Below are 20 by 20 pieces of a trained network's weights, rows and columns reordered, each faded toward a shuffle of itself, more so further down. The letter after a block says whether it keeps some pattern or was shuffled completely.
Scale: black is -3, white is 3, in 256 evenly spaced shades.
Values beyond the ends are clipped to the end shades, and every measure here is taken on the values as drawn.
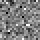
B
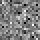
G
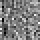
G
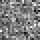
B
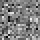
G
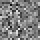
G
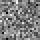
B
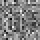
G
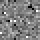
B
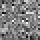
G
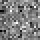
G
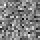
B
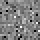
B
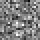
G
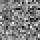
B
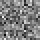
G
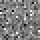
B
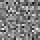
G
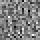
G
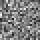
B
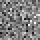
B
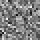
G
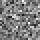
B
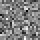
G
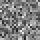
G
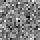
B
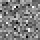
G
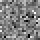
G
